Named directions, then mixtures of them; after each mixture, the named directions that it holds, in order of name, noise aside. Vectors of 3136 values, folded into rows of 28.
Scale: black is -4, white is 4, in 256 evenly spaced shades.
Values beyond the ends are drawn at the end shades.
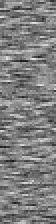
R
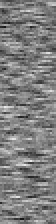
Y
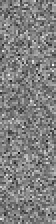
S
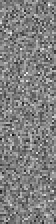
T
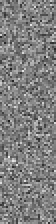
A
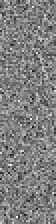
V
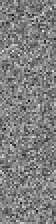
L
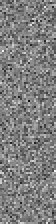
A, L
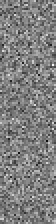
S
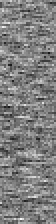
A, Y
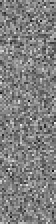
A, L, V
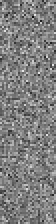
A, S, T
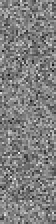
S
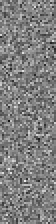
A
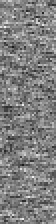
L, T, Y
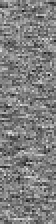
S, V, Y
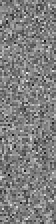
L, T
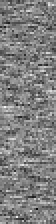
T, V, Y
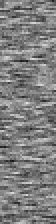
R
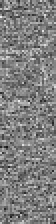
L, R, V
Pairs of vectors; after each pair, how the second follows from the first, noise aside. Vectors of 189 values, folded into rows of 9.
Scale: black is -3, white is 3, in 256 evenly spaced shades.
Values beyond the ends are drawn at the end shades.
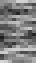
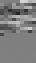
partly zeroed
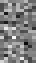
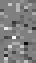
partly zeroed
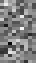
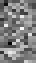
sign-scrambled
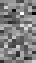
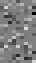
partly zeroed
